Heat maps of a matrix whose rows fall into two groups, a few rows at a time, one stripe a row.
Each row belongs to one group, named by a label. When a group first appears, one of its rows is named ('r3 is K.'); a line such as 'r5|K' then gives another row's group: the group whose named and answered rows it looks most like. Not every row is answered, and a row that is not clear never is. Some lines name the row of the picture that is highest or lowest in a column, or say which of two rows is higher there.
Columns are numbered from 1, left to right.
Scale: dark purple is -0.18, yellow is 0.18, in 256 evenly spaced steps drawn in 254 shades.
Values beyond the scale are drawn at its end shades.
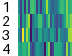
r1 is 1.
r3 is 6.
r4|6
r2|6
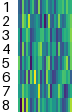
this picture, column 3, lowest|6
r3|6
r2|6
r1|1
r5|6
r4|6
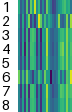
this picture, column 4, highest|6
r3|1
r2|6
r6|6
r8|1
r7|1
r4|1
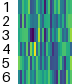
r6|6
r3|6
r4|1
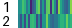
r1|6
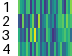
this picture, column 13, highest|1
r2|1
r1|6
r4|6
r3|1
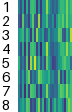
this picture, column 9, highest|5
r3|6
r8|6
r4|1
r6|6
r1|1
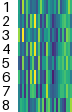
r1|6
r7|1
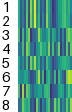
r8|6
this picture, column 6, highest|3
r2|1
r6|6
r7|6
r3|6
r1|1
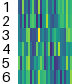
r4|6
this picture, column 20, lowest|5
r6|6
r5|6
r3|6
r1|1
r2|1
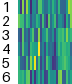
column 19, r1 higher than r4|Yes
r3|1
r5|1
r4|1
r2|6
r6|6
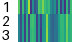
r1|6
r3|1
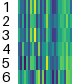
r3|1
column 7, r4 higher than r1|No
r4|1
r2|1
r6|6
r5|1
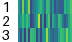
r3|1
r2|6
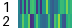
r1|1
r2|6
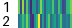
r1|6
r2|6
